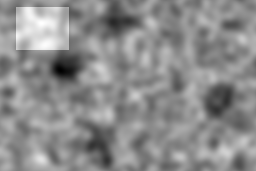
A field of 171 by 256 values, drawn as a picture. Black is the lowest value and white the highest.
Odd patch: higher, in the top left. Ninth with the highest average: top left. Mirror symmetry: none. Dips: four.
